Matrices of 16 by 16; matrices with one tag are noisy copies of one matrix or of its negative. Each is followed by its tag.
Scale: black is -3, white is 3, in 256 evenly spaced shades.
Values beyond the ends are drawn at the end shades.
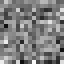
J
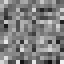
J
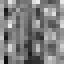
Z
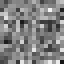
J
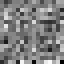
J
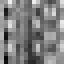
Z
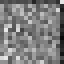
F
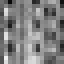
Z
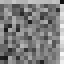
F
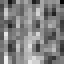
Z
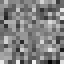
J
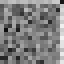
F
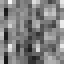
Z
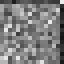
F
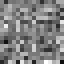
J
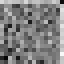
F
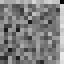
F
